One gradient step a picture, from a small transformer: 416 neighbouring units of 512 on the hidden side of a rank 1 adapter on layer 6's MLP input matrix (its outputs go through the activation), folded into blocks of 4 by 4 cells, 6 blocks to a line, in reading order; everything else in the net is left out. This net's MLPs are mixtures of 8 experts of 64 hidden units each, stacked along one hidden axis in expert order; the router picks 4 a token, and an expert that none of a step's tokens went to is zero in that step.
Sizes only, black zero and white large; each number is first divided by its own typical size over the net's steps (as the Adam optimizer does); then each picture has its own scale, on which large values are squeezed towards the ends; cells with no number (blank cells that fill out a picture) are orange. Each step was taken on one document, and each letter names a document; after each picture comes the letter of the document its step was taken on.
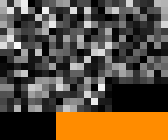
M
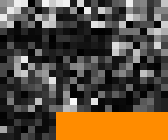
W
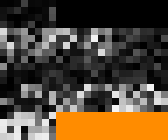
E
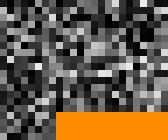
W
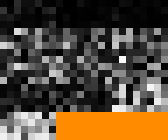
E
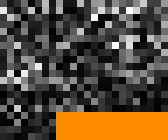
M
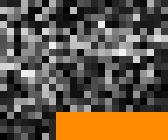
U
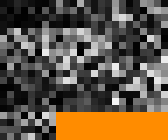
W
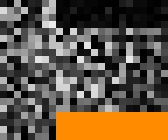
E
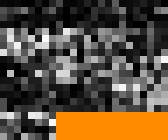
M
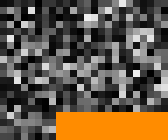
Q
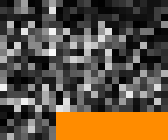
U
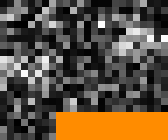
U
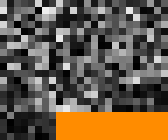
M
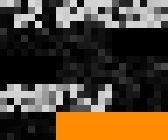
W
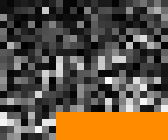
E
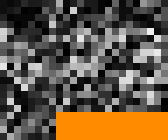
Q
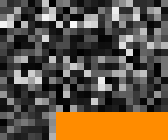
Q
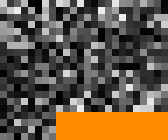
W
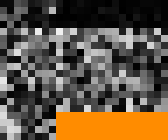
E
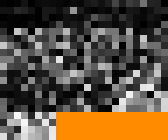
E
